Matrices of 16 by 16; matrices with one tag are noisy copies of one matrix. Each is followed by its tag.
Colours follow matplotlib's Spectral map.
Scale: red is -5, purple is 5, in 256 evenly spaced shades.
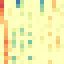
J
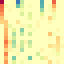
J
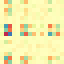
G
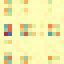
G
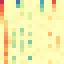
J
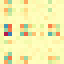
G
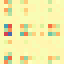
G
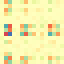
G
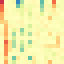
J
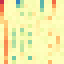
J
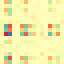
G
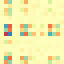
G
